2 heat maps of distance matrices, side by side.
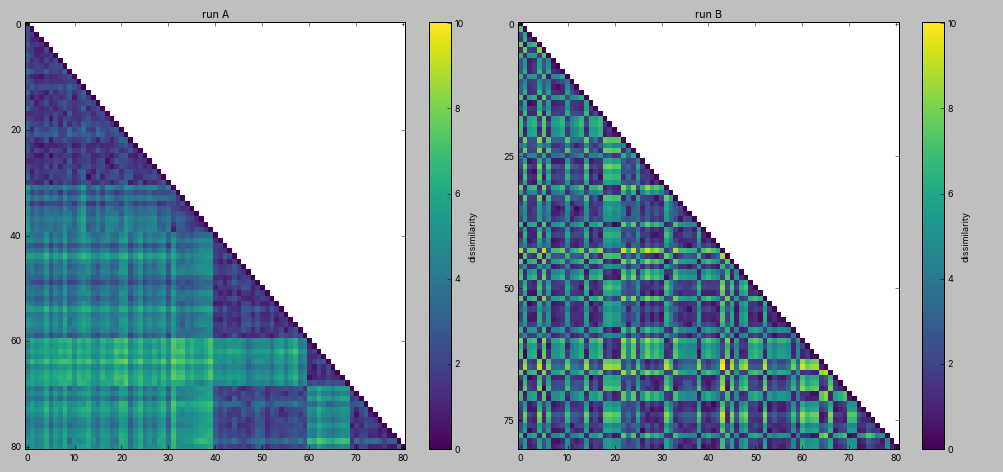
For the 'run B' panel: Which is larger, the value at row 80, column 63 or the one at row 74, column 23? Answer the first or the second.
the first
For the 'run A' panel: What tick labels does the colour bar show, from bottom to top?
0, 2, 4, 6, 8, 10
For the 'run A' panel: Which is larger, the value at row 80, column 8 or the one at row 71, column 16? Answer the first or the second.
the first
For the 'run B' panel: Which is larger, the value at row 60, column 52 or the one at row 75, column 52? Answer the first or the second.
the second
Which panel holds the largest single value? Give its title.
run B
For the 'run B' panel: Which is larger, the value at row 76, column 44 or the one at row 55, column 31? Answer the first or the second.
the second
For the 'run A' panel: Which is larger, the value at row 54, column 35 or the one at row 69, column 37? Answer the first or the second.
the second
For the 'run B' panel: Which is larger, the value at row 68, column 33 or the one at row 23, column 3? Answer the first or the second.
the second
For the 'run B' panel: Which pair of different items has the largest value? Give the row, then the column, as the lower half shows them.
65, 43
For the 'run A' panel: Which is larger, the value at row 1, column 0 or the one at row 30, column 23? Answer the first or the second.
the first
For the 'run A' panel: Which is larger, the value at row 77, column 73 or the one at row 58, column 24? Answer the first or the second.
the second
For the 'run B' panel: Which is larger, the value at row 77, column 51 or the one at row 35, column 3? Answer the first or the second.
the second
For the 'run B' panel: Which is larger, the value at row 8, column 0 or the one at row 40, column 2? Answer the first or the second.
the first
